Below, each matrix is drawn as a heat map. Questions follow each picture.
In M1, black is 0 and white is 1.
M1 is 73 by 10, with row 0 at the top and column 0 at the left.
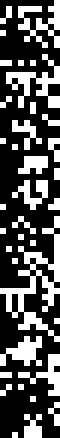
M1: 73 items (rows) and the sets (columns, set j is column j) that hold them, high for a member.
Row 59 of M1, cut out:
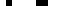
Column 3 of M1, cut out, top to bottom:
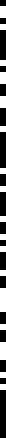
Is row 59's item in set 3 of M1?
yes
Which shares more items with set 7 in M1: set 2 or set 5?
set 5
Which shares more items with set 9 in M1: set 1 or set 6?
set 6
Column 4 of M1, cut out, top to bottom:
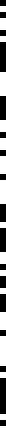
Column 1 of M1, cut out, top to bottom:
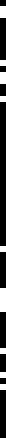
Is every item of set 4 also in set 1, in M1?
no
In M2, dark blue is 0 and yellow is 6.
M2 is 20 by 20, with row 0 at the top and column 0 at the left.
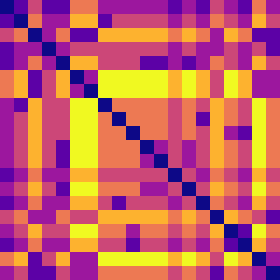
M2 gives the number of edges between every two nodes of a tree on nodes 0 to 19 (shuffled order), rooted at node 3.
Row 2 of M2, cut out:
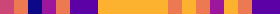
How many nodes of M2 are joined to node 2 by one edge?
4
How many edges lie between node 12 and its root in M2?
2
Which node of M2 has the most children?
0
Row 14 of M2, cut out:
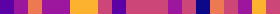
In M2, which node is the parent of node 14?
0
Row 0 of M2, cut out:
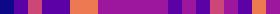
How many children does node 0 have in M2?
5
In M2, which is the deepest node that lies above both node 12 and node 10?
0
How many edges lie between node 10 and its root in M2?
3
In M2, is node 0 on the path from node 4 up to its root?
yes
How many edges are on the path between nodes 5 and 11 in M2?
6
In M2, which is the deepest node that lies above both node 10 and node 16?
0
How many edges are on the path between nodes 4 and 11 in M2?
1
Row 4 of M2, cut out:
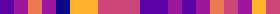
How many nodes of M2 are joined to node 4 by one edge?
4
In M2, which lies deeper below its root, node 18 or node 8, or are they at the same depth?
the same depth
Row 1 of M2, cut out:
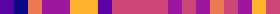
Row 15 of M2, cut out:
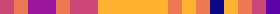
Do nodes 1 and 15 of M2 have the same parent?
no
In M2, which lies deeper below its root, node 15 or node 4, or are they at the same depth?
the same depth
